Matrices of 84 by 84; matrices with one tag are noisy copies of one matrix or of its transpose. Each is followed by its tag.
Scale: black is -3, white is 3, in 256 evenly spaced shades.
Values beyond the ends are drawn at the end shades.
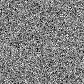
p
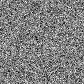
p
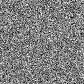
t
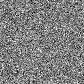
t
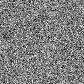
p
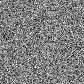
p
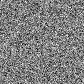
p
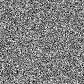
t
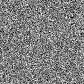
t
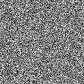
t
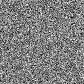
t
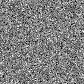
t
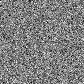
p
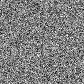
p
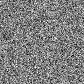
p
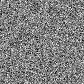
p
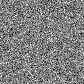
t
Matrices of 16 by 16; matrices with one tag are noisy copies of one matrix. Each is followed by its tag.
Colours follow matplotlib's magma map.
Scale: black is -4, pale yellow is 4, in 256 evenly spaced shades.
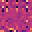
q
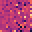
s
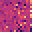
s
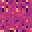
q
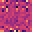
q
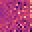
s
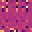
q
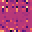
q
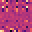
q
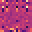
q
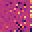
s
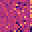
s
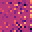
s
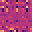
q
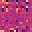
q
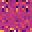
q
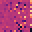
s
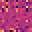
q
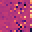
s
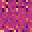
q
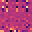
q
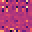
q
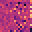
s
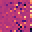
s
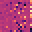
s
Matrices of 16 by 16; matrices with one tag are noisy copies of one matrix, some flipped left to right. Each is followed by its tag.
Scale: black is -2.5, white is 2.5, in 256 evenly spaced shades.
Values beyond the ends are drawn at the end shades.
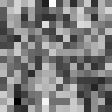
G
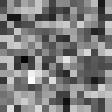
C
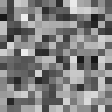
C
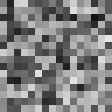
C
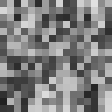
G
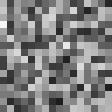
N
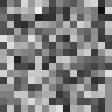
C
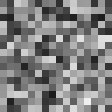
C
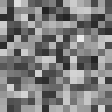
C
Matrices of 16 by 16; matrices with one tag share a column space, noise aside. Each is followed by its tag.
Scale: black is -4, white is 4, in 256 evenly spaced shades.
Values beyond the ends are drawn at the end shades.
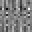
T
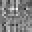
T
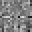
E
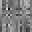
T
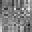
T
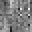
T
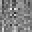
T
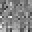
E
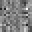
T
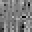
E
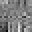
E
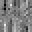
T
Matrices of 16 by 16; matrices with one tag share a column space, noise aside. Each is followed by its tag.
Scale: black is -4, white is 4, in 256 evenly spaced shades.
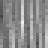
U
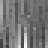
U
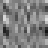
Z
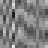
Z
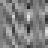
Z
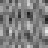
Z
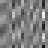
Z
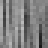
U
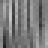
U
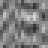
Z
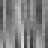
U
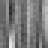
U
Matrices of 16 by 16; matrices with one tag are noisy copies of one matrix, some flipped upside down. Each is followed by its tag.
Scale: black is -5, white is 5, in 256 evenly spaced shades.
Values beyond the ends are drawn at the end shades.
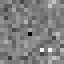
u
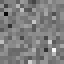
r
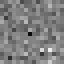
u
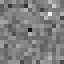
u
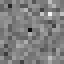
u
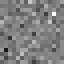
r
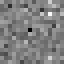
u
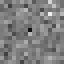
u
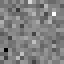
r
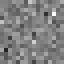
r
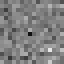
u
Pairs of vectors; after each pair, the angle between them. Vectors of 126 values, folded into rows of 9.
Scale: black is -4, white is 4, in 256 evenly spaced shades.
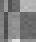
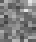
partly aligned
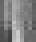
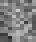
partly aligned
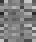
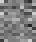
nearly opposite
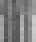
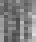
nearly parallel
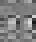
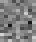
partly opposed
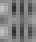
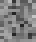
partly aligned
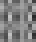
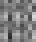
nearly opposite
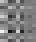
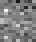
orthogonal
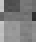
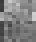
nearly opposite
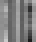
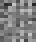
partly opposed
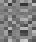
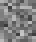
partly opposed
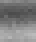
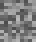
orthogonal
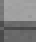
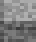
nearly parallel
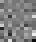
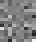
nearly opposite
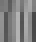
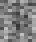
partly opposed
